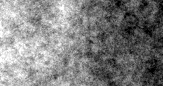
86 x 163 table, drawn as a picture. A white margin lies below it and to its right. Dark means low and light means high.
Overall the values sit about 50% of the way up the scale. No single row or column stands out from its neighbours. The texture is blotchy. The field climbs toward the left.
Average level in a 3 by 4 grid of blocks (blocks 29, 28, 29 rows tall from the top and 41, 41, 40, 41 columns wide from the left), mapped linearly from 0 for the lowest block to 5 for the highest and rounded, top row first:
4 4 1 0 / 5 4 1 0 / 5 3 1 0
